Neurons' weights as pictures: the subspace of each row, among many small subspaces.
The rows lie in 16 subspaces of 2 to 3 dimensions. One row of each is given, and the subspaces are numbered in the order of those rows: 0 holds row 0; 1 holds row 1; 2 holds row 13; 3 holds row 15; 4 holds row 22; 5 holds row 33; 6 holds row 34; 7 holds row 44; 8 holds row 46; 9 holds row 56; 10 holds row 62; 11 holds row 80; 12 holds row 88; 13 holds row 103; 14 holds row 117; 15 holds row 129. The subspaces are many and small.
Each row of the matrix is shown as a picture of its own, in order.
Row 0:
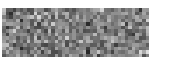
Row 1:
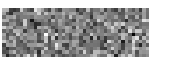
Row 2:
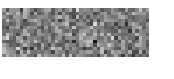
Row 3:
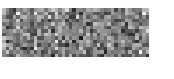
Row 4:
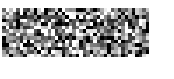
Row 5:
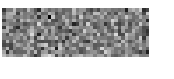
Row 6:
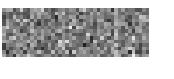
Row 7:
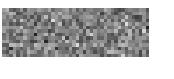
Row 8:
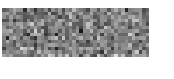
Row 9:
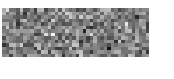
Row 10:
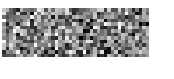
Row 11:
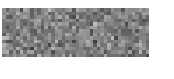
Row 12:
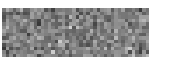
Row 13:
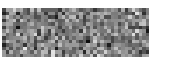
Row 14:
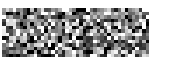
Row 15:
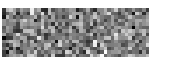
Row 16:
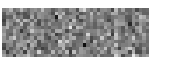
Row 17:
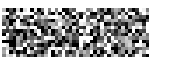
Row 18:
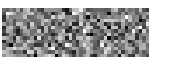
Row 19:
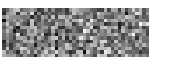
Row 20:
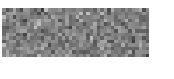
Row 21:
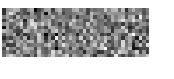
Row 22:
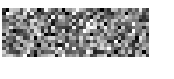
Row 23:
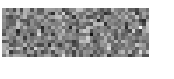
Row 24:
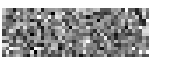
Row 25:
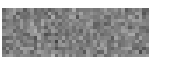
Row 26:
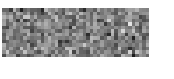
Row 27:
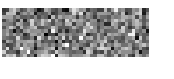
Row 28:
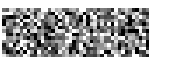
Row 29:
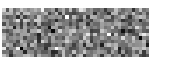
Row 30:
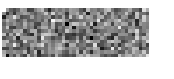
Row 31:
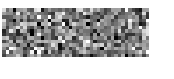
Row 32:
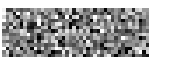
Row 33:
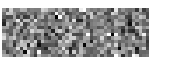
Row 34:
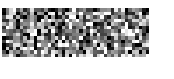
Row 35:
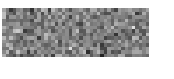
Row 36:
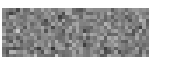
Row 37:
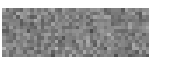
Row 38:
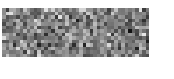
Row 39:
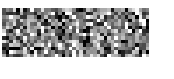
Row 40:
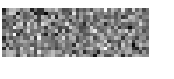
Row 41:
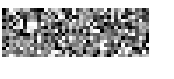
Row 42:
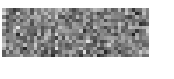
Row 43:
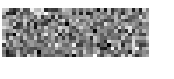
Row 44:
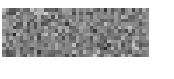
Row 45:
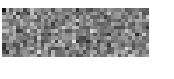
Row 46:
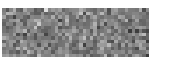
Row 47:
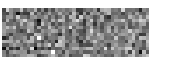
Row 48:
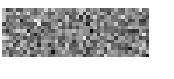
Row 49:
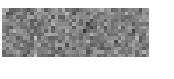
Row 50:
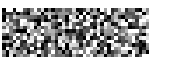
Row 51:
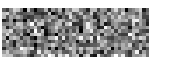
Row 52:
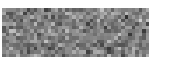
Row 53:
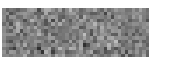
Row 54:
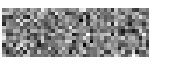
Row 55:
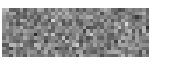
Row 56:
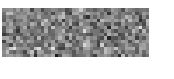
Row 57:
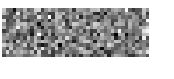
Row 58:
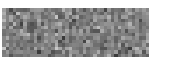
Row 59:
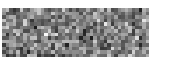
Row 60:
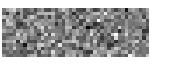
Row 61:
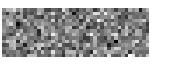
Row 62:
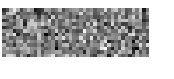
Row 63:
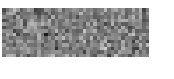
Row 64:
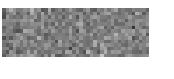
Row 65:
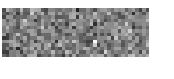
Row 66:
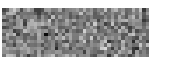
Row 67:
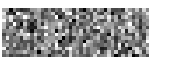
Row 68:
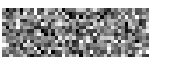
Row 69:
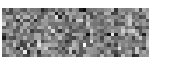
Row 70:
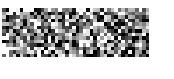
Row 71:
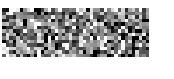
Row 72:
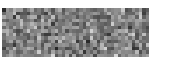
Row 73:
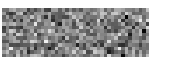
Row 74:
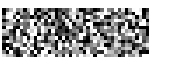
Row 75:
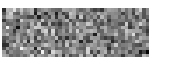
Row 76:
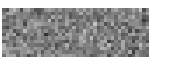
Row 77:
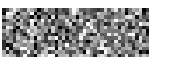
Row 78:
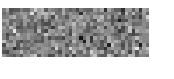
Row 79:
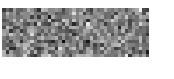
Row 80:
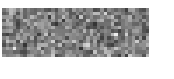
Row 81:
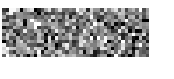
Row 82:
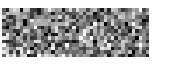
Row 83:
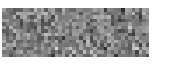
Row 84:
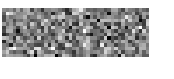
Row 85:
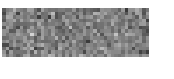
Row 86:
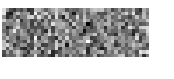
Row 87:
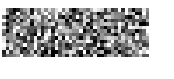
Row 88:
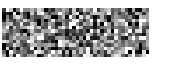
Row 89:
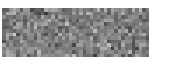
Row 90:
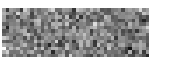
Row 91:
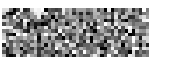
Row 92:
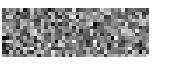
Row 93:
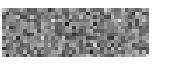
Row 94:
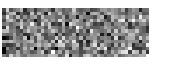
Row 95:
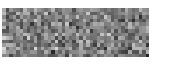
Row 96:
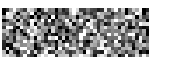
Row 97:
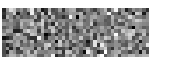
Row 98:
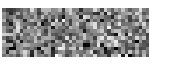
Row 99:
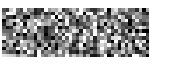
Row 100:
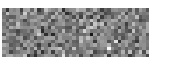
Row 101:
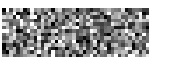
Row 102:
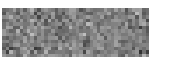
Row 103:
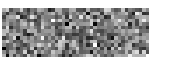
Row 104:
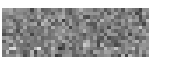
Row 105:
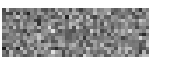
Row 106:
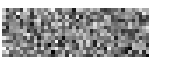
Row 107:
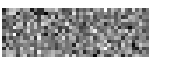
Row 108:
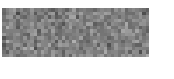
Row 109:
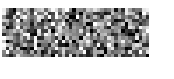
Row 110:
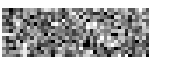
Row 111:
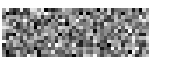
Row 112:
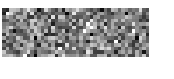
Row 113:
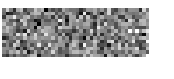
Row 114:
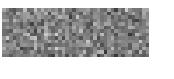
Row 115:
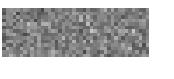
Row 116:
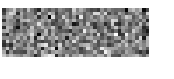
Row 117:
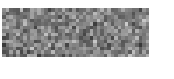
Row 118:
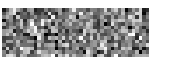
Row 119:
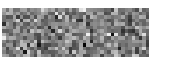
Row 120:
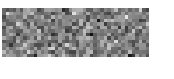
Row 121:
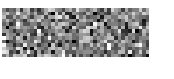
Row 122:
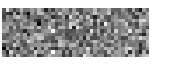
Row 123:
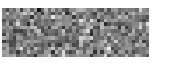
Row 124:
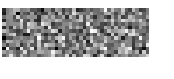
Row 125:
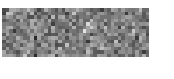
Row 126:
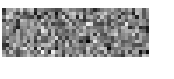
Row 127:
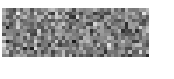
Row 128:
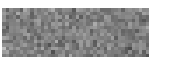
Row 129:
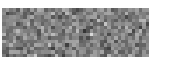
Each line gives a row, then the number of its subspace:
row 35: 3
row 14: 11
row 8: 3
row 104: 9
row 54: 8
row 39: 15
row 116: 11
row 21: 1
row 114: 3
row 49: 4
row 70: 1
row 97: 3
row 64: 3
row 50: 8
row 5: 11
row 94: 1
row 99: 8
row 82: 14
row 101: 13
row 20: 8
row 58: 12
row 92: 14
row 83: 13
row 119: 5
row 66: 10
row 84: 9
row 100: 4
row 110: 11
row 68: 0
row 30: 13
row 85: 9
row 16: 5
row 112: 4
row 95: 1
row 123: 2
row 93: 13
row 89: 7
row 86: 4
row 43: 7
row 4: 0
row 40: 7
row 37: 13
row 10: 2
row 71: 1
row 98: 9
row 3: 6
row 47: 7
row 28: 8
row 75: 0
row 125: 4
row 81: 1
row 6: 5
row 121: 6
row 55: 0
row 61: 9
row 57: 11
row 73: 0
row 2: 3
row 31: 11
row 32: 12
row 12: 5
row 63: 10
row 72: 13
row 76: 10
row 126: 4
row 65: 3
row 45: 13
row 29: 12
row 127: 6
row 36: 15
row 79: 11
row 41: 12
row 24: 9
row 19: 2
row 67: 12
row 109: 6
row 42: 2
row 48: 8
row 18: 9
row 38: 5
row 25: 14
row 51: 3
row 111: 7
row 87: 2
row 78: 13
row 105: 12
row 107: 7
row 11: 14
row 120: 9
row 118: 14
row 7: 0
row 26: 12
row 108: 6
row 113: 8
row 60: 11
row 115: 8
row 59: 14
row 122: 12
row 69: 5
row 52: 0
